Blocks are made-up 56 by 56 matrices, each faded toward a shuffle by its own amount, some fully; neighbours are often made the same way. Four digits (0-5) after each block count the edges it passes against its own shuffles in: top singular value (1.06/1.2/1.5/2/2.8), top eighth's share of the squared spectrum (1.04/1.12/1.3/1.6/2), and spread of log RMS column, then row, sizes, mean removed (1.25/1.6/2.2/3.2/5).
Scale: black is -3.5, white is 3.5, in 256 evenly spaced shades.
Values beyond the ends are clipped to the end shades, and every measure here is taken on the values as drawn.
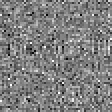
4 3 1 2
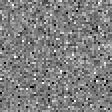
2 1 0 0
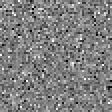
2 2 0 0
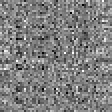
4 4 2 2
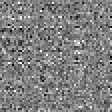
4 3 2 2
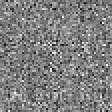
4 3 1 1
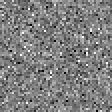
0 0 0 0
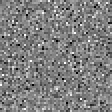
1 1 0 0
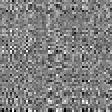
4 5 3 3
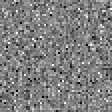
2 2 0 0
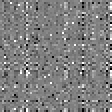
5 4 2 3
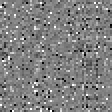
3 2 1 0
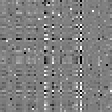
5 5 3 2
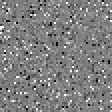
1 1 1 0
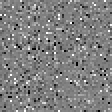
3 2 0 0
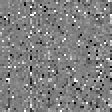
3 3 1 0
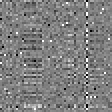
4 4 2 2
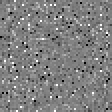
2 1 0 0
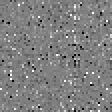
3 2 1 0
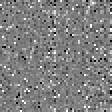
3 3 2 1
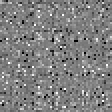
3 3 1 1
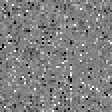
3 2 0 0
